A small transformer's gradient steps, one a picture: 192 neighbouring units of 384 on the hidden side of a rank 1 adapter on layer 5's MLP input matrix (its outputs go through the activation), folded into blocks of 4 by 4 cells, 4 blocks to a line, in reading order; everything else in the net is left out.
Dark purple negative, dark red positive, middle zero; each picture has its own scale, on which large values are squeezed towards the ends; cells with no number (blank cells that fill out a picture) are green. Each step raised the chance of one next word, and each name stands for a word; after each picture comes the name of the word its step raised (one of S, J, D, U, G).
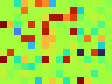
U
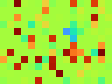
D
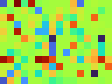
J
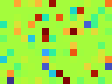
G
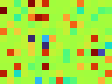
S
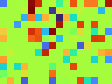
S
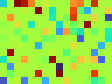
D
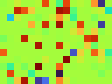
S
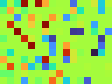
U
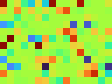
G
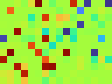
D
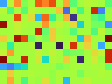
U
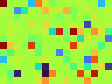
G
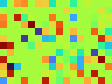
J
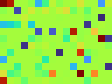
G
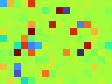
U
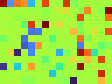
J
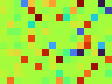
U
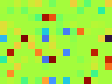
S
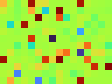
U
